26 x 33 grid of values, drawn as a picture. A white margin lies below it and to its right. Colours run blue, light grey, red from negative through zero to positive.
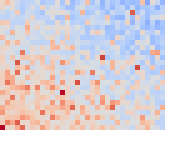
Ninth with the lowest average: top right. Stripes: none. Slope: up to the bottom left. Mirror symmetry: none. Ninth with the highest average: bottom left. Average level on the scale: 50%.
